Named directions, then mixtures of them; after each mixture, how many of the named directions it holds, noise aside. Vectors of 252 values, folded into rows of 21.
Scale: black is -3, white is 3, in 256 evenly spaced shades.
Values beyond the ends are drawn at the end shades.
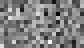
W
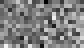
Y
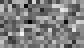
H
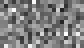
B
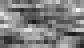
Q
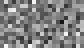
one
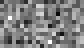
three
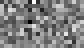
two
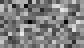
one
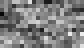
three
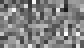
one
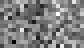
two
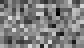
three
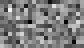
two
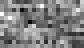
two
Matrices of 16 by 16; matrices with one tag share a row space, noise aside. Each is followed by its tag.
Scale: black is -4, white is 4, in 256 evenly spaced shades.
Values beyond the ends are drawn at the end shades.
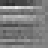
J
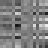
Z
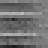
J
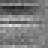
J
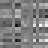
Z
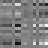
Z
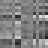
Z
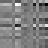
Z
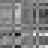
Z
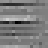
J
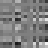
Z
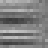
J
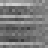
J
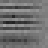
J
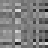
Z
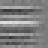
J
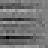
J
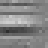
J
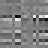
Z
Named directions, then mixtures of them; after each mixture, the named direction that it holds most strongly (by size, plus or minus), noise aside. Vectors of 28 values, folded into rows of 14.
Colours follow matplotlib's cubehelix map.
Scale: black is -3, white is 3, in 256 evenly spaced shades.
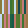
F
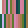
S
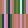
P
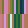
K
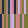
F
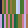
S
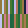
F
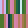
P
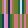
P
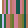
S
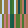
F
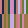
F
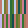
F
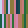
S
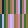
F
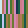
S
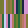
K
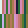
S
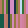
P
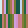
S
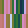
K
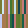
F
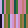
F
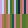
F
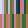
S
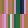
K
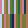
F
